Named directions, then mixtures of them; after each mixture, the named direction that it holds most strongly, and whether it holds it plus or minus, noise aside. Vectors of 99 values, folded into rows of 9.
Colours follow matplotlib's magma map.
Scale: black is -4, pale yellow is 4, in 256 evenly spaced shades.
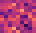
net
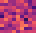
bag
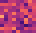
bag, minus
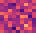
net, minus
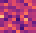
bag, minus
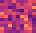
net, minus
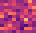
bag, minus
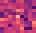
bag, plus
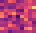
bag, minus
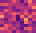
bag, minus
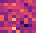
net, plus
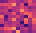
net, plus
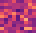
bag, minus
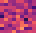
bag, plus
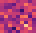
net, minus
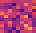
net, minus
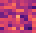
net, plus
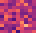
bag, plus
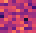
bag, plus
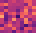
bag, minus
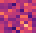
net, minus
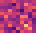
net, minus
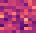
bag, minus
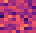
bag, plus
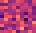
bag, plus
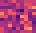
net, minus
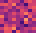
bag, minus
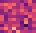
net, plus
